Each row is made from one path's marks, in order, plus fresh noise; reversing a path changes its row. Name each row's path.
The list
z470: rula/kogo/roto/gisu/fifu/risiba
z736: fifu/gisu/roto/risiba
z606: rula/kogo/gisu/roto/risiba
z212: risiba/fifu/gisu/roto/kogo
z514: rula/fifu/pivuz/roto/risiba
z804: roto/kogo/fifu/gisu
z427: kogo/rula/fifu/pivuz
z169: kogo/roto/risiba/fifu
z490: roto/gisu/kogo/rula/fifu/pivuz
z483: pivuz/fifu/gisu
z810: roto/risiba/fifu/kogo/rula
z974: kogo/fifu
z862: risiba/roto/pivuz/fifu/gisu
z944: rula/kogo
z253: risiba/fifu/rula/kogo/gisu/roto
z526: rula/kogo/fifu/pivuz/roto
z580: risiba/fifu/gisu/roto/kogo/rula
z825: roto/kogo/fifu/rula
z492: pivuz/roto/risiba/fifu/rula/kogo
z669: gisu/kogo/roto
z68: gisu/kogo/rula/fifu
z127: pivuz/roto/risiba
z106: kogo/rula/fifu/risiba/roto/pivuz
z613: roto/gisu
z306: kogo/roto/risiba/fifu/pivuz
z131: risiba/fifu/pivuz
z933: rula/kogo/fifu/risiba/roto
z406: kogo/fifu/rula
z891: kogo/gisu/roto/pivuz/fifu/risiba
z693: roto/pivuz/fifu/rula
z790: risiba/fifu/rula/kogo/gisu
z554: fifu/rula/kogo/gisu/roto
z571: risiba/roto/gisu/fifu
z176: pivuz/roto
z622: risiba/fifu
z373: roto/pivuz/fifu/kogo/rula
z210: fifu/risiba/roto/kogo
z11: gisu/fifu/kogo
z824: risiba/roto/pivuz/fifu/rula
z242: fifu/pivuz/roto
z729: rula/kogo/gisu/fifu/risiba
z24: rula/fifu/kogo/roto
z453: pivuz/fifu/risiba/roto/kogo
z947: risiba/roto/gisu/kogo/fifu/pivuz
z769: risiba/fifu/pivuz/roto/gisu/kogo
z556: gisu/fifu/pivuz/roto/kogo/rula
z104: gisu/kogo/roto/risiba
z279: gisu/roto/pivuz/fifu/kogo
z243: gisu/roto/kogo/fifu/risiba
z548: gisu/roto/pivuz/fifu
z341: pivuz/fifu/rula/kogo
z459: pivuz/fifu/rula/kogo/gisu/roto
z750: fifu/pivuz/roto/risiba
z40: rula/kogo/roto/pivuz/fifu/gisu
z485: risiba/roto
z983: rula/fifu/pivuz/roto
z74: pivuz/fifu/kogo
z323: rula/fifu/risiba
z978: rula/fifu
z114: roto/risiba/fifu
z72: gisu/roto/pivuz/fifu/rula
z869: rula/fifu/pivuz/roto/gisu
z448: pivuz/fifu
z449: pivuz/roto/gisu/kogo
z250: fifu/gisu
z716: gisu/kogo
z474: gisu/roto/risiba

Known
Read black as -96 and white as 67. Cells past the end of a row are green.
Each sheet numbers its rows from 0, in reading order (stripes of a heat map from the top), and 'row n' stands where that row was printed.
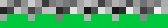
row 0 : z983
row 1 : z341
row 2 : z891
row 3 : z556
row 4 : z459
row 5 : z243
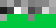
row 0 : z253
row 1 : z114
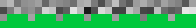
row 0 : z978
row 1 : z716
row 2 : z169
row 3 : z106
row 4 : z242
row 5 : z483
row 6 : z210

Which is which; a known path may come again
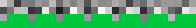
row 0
z341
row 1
z571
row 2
z470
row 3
z606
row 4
z492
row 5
z729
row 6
z669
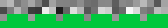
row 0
z978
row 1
z769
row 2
z514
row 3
z127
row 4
z104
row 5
z974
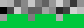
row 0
z72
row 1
z448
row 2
z526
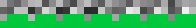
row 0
z176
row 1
z825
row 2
z947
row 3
z548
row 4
z210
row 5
z169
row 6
z474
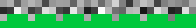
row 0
z554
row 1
z24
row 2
z804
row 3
z253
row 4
z74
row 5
z556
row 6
z862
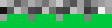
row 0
z693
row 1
z483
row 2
z242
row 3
z736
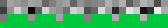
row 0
z323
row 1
z824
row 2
z716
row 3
z114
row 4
z810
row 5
z459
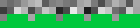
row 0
z750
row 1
z406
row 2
z891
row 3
z106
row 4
z11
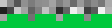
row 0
z983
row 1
z622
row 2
z933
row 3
z243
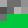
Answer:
z131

